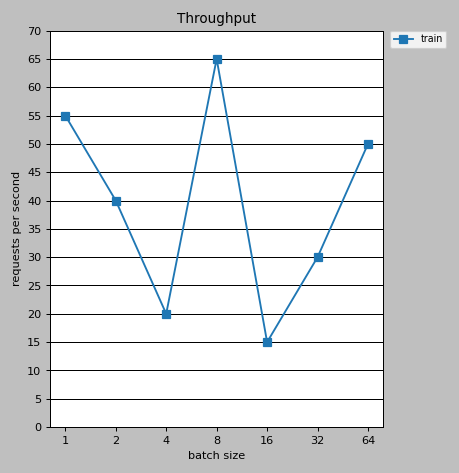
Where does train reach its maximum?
8
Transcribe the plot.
Title: Throughput
x-axis: batch size, ticks 1 2 4 8 16 32 64
y-axis: requests per second, ticks 0 5 10 15 20 25 30 35 40 45 50 55 60 65 70
Legend: train
Values:
train: 55 40 20 65 15 30 50
